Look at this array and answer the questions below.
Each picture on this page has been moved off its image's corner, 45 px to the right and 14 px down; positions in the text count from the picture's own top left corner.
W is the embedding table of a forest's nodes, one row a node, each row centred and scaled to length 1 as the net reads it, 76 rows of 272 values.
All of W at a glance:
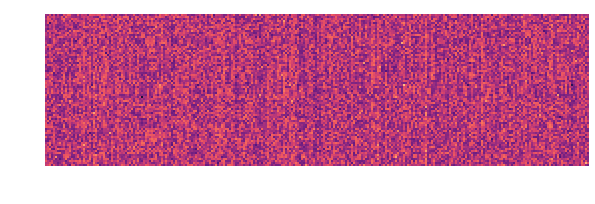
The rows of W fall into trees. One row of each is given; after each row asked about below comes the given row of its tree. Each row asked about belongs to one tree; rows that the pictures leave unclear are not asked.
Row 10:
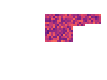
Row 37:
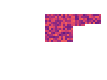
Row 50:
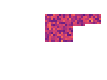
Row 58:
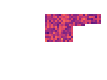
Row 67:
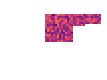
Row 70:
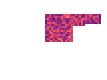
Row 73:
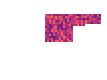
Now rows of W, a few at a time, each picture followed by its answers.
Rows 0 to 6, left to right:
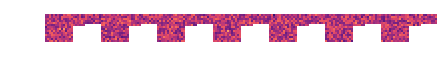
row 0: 70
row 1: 37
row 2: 58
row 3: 73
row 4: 37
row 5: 50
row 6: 10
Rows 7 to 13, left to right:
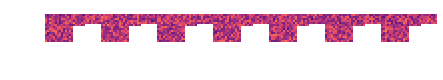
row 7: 50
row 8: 73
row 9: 67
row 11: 67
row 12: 50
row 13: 50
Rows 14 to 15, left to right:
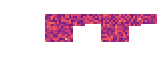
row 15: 58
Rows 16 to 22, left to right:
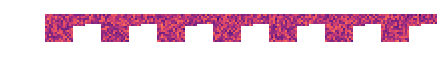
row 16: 73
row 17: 67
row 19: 67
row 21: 50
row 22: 73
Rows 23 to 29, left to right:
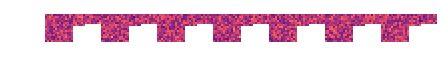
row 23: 73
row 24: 50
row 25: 73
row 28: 50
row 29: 73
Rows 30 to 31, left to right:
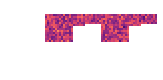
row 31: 73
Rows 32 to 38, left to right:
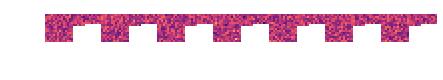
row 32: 73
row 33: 67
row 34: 73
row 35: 37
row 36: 10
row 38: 37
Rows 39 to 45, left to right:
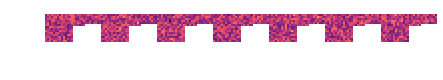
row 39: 37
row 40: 70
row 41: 70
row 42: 50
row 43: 37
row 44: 73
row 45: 67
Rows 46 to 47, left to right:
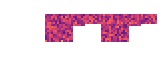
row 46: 50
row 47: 37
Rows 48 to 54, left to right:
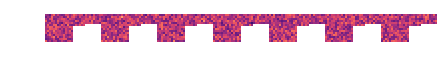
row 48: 50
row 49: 10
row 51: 67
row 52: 70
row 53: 37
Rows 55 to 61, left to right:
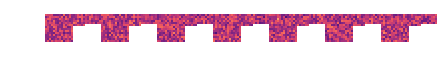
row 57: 50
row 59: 37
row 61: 37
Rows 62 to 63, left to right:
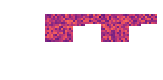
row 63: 50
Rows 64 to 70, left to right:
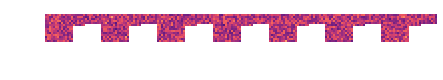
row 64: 67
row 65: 67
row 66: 73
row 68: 37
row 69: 67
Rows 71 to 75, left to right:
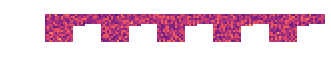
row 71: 70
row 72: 50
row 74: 73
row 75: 58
